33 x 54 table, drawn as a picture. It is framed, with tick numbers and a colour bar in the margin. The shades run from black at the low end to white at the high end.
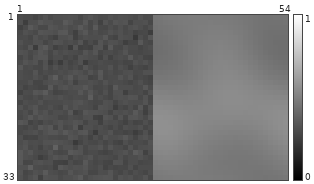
The table splits into one row of 2 panels. Panel 1,1: low, fine-grained, faint in contrast. Panel 1,2: middling, smooth, faint in contrast.
